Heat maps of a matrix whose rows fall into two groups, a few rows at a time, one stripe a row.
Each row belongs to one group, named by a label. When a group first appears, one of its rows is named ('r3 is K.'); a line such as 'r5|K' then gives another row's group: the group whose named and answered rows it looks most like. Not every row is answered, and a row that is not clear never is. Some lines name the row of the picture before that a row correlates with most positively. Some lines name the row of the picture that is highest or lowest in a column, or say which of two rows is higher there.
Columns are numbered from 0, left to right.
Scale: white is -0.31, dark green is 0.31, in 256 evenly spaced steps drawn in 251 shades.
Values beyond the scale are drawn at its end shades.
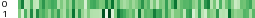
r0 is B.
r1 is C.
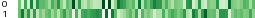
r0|C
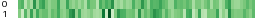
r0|B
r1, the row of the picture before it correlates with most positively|0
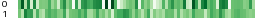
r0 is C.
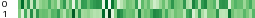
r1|C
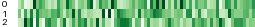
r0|B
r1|C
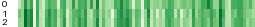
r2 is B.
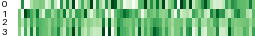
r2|C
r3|C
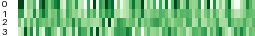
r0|B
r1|B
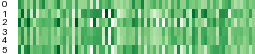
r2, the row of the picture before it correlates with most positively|0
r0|B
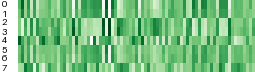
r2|C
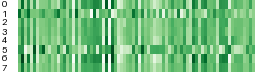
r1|B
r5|B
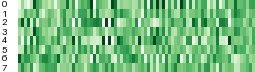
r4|C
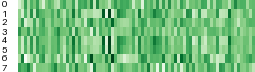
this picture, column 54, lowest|7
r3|B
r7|B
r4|C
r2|B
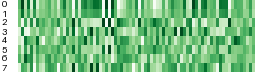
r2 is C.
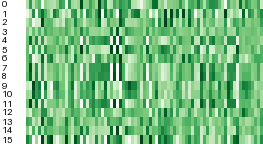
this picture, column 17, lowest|1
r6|B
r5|C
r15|B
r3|C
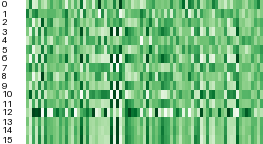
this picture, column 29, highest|10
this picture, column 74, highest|12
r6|C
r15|C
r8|B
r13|C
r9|C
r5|B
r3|C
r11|C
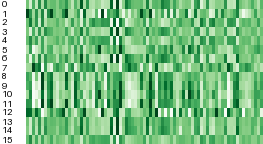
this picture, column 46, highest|9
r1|B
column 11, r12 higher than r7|Yes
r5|B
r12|B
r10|B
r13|C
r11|B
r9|B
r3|C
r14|C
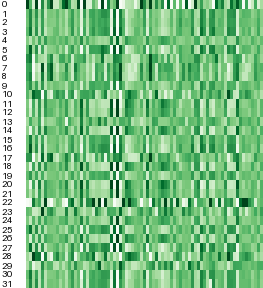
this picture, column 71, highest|22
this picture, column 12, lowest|22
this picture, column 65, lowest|22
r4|C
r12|C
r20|C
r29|B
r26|C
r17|B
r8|B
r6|B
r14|C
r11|C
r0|B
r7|B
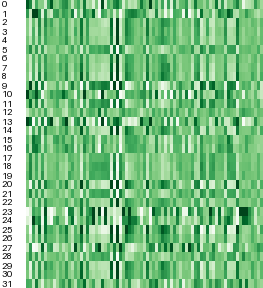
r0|B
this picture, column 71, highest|23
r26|C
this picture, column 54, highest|27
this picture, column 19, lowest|27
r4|C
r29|C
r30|C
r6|C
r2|C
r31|B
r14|C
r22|C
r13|B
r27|B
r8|C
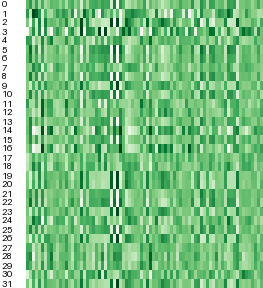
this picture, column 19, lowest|3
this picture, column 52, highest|14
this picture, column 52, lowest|1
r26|C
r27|B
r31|C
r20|C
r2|C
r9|C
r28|B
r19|C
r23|C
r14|B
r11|B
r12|B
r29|B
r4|B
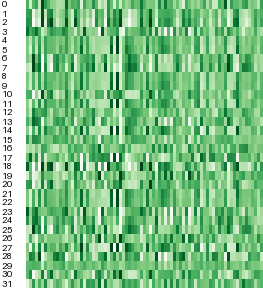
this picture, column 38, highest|18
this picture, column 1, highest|17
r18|B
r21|C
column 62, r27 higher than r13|No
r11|C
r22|C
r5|C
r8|C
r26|B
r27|C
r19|B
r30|B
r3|B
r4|C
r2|B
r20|B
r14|C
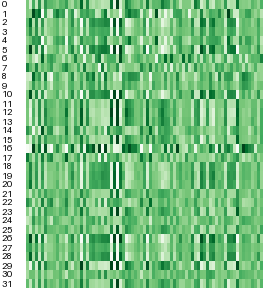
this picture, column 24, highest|16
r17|B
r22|B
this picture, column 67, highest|1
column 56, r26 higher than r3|No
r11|C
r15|C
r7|B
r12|C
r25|C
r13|C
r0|C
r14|B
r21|C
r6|B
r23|C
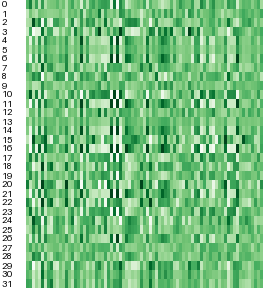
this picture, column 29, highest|10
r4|C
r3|B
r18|B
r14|C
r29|B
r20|B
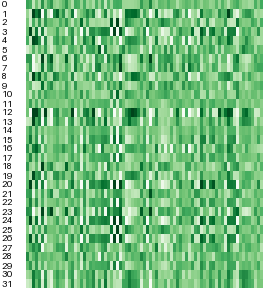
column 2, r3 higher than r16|No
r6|B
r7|B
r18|B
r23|B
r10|C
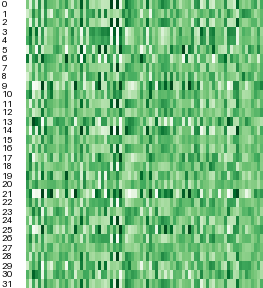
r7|C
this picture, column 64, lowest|21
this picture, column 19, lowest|5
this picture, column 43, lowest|21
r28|C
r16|C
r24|C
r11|C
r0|C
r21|B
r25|B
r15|B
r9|B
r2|C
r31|C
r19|B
